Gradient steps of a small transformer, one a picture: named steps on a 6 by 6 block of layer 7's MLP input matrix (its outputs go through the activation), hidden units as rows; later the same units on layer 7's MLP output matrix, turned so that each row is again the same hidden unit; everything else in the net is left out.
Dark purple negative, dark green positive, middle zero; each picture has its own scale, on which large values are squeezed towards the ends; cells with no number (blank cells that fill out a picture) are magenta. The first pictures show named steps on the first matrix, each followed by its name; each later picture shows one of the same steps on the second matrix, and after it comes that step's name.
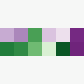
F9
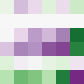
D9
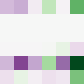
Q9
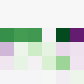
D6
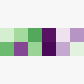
F9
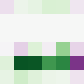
Q9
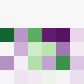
D6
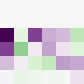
D6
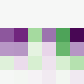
D6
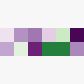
F9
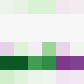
Q9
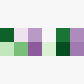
F9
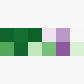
F9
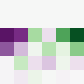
D6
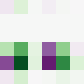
Q9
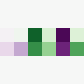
F9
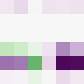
Q9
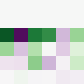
D6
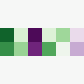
F9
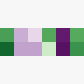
F9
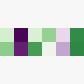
F9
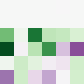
D9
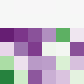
D9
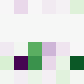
Q9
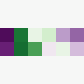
F9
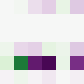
Q9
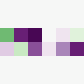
F9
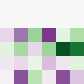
D9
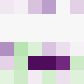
Q9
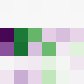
D9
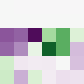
D9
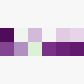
F9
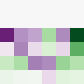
D6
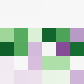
D9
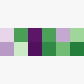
F9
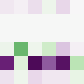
Q9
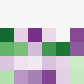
D9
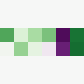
F9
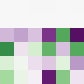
D9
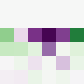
D6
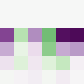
D6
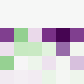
D6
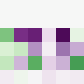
D6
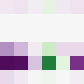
Q9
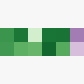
F9
